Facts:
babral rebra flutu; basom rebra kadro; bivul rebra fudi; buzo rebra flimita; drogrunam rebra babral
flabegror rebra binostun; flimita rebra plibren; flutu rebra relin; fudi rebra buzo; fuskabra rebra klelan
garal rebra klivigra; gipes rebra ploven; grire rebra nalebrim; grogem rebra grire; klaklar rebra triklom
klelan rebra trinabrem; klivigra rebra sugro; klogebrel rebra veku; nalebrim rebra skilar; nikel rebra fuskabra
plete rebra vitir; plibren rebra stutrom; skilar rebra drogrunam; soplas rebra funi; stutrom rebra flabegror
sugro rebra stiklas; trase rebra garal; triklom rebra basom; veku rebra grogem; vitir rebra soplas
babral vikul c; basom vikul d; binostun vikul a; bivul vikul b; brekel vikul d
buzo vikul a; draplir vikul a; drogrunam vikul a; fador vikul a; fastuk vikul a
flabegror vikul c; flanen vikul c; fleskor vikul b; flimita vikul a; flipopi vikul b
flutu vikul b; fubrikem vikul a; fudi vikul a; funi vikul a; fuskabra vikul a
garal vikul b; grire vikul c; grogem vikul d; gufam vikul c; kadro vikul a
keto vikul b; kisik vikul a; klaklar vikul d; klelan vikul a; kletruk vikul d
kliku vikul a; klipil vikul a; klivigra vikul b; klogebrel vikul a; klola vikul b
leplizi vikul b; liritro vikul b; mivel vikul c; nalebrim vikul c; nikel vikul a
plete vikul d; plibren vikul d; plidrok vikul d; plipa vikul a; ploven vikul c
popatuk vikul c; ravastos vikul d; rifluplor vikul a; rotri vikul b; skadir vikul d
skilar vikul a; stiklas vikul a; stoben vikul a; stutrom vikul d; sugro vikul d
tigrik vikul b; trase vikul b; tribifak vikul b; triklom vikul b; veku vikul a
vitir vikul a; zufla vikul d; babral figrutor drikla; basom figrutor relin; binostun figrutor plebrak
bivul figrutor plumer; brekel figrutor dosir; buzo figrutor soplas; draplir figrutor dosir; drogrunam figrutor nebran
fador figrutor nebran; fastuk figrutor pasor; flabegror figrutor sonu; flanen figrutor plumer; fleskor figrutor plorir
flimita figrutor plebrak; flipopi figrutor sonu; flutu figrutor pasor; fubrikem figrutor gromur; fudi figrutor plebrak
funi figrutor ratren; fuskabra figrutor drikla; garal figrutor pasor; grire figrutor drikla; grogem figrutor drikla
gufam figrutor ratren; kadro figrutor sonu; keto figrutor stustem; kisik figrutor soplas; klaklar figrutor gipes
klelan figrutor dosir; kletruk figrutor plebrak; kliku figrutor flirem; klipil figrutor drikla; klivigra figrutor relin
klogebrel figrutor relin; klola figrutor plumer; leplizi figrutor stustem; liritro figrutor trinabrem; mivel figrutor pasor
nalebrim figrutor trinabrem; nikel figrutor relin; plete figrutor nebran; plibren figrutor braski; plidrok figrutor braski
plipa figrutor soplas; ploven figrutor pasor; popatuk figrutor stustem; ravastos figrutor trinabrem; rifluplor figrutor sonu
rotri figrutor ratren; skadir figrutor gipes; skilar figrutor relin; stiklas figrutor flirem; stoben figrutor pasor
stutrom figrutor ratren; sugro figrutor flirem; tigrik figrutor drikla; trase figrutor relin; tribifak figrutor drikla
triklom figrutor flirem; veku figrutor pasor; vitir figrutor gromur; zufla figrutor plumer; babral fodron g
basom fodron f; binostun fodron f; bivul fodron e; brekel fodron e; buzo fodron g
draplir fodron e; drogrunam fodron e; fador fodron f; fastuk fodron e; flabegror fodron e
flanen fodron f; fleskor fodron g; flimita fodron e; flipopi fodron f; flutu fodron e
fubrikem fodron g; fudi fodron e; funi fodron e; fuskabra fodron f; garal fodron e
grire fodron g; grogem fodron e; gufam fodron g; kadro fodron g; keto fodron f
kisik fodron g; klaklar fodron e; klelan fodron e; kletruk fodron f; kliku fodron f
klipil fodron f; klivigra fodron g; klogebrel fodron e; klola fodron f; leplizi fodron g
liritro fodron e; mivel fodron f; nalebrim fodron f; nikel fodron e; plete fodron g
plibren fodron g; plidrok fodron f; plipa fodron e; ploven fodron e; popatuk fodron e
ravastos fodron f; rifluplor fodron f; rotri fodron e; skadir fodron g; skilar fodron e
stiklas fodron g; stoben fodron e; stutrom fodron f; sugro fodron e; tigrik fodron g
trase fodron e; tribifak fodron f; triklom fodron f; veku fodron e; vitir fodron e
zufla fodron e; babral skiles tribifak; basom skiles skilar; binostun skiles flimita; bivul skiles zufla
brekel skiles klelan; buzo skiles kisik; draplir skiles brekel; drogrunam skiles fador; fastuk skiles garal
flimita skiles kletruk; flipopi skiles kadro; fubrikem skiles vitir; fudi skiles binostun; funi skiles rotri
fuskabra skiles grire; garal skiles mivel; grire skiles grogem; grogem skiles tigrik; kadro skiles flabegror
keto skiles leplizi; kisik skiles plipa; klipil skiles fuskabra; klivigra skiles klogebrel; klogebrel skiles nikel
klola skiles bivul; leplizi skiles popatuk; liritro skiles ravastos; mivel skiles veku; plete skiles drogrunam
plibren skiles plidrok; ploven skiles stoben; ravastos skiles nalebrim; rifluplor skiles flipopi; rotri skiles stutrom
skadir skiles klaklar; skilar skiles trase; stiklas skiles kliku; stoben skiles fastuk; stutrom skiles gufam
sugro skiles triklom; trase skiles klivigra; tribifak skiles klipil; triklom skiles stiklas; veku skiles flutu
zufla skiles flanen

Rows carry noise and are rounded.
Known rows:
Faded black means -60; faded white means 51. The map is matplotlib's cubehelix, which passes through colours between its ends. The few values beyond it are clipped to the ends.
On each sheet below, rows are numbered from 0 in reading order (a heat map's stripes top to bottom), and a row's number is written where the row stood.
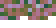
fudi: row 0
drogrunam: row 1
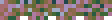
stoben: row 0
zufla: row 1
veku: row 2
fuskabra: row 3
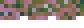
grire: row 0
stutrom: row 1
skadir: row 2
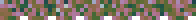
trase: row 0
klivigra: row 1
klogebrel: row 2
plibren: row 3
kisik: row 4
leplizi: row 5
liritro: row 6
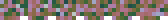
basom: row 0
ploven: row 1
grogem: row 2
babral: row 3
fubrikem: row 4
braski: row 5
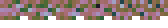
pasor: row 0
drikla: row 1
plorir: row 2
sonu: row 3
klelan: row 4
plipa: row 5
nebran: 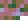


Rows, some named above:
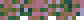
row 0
bivul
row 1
rotri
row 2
flanen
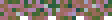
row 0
brekel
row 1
basom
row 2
plumer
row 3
skilar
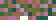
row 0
ravastos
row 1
bivul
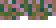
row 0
keto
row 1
flipopi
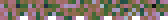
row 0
stiklas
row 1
stiklas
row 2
fudi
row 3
plibren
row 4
kletruk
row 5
gufam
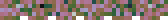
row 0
pasor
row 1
kadro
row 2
popatuk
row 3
veku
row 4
tigrik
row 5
drogrunam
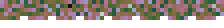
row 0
garal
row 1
ravastos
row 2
gufam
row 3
klaklar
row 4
stutrom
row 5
klola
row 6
buzo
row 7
mivel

